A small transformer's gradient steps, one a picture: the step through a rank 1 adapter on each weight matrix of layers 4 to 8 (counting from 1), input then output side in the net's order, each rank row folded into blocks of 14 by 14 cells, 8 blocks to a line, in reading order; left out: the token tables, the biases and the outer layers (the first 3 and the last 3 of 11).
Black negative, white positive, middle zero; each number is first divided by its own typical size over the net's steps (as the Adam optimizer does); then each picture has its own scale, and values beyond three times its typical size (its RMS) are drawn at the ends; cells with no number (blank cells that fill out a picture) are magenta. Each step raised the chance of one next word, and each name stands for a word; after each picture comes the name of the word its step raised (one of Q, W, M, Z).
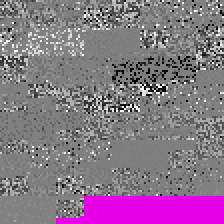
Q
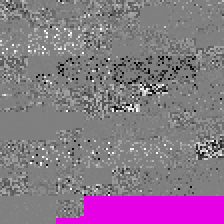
Q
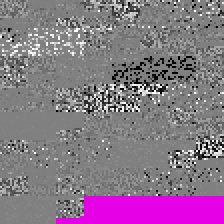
Q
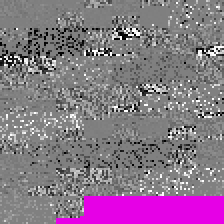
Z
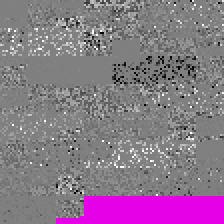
Q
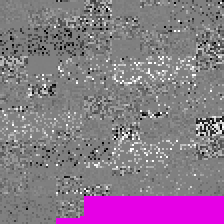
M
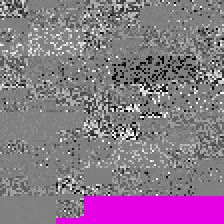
Q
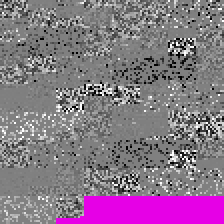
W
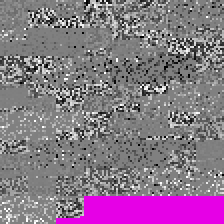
W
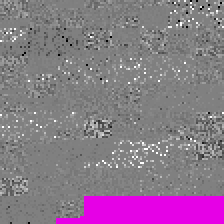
M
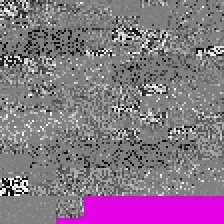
Z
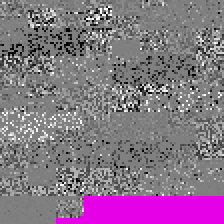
Z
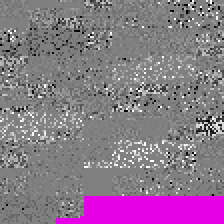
M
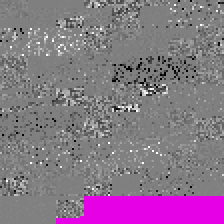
Q
